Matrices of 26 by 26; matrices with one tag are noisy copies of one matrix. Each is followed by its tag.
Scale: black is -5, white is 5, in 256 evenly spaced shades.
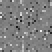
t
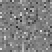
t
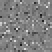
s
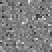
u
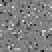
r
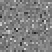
s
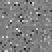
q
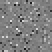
q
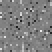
t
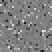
r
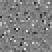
s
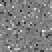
r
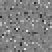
s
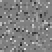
s
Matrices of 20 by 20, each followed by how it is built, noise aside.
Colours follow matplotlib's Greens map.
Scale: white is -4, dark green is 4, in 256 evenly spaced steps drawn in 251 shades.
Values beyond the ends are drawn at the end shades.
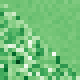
lower triangular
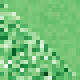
lower triangular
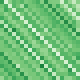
Toeplitz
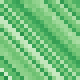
Toeplitz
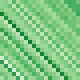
Toeplitz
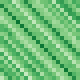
Toeplitz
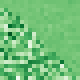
lower triangular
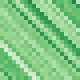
Toeplitz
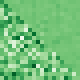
lower triangular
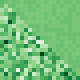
lower triangular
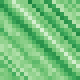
Toeplitz
